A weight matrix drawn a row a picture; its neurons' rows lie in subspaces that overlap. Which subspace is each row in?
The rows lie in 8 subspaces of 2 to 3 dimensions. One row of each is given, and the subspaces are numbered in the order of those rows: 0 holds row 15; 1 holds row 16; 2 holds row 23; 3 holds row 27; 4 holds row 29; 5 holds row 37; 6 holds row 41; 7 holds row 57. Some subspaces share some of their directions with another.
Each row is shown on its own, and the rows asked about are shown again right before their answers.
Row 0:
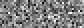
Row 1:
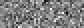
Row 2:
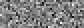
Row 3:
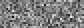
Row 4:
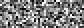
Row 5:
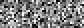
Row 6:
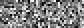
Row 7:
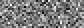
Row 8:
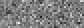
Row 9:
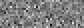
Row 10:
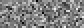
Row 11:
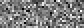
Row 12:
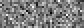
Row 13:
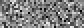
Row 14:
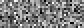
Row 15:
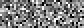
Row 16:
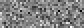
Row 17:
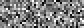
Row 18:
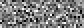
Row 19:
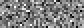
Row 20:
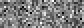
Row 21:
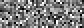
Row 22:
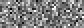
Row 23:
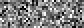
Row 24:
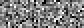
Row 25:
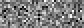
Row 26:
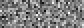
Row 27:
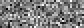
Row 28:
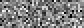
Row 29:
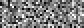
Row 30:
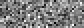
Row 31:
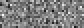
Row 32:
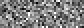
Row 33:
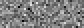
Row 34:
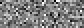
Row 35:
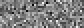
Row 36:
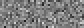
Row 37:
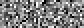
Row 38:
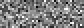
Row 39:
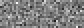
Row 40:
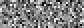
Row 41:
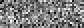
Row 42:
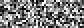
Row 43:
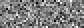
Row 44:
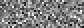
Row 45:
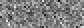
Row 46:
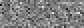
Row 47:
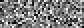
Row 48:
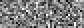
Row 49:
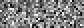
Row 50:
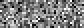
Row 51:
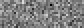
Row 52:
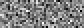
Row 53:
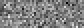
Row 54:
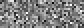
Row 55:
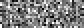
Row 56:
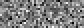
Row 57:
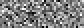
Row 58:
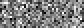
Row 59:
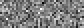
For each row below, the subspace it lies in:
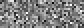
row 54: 6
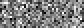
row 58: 2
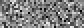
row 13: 1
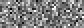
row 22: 7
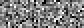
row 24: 5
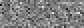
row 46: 1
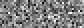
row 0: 3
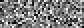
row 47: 4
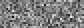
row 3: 3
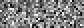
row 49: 6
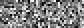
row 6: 6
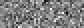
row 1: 5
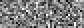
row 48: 4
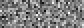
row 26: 6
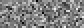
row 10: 7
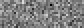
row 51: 0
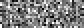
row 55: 4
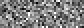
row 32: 7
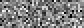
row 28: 2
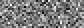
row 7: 7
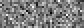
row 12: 4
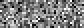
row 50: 6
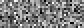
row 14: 6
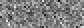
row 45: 7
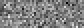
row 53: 0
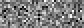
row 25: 2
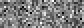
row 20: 2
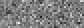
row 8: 0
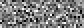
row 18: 4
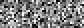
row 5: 6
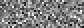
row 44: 4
